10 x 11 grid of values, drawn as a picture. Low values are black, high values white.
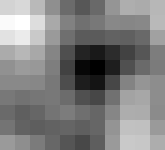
No regular stripes run through it. No lone cell stands out from its neighbours. The ninth with the highest average is the top left. Overall the values sit about 50% of the way up the scale. The ninth with the lowest average is the centre.
